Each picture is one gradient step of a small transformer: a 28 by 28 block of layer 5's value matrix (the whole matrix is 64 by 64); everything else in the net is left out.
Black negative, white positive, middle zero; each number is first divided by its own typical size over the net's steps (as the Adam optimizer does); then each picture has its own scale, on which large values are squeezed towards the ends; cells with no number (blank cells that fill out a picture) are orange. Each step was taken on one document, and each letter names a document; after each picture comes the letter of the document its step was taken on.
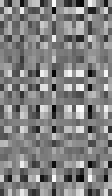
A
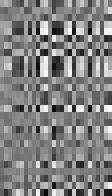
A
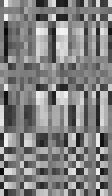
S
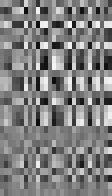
A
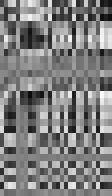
S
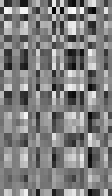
A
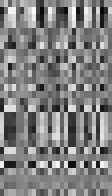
S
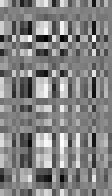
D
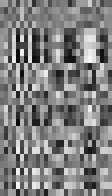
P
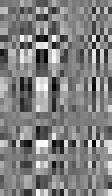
D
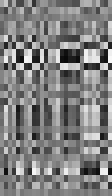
P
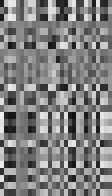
S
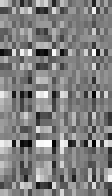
D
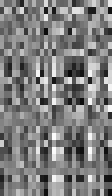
A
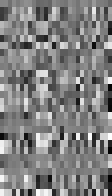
D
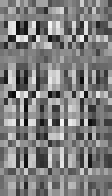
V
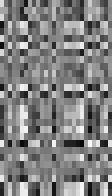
A
